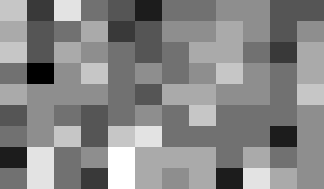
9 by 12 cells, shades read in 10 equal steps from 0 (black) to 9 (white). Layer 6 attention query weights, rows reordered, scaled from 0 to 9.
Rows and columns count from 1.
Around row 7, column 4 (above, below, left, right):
3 5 7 7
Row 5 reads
6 5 5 5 4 3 6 6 5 5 4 7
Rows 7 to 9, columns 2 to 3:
5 7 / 8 4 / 8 4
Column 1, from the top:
7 6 7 4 6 3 4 1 4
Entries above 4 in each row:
4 7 6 7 9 4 5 8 8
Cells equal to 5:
25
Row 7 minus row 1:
-3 3 -1 -1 4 7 0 0 -1 -1 -2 2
